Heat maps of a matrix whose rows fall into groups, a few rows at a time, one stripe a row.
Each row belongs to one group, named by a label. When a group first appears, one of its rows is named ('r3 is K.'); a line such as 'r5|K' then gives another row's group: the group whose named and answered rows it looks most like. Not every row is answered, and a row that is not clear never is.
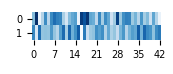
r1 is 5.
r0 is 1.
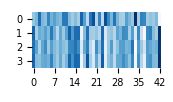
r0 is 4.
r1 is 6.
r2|6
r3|6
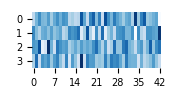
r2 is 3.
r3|1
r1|6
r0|4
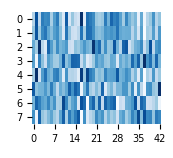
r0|1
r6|4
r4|1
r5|6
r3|5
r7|5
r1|1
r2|3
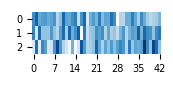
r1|5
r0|4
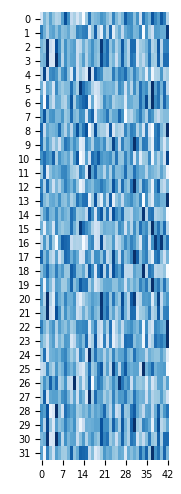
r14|4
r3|3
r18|4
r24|1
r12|3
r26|1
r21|3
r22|6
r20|3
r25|4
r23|6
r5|5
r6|5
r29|3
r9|3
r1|6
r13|6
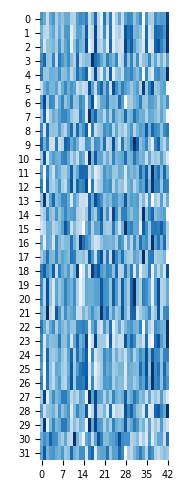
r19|3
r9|3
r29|1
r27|1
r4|6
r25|5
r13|1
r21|3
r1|6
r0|6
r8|5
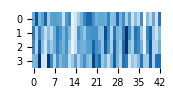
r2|3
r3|3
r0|1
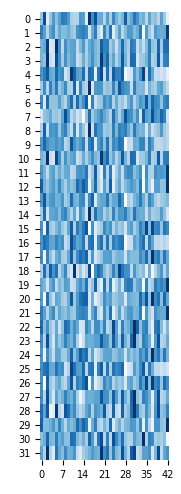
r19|6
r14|1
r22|3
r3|3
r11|6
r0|1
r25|4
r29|6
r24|5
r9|4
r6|5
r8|1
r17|5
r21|6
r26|5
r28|3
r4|4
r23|3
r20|5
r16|4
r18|1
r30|4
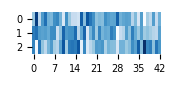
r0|1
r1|4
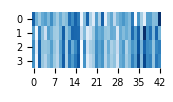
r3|5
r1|5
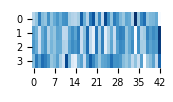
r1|6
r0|4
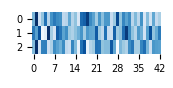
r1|3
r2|4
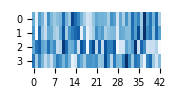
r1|5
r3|3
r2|4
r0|5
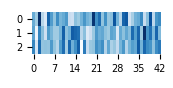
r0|3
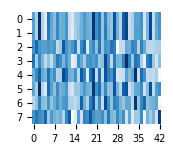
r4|4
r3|3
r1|3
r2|4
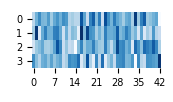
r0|4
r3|6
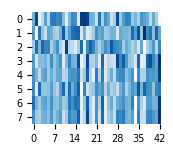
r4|6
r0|1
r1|5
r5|5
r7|6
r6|6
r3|6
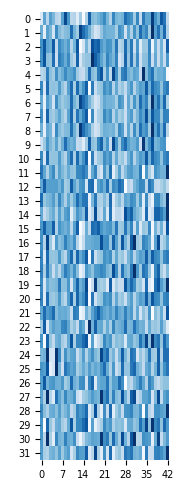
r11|6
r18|3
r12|4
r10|5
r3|1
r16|3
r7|5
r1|5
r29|5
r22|1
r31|6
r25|3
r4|4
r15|1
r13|6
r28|6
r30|3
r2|1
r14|6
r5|5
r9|4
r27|3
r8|5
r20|5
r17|5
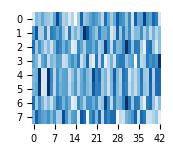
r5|3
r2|3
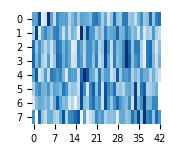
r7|5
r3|3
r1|1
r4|1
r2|3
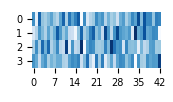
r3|6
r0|5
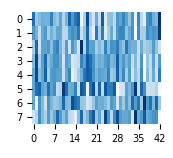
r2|1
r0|6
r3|1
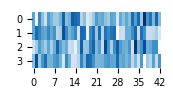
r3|1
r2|4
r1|4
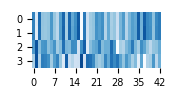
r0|5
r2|4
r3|1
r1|5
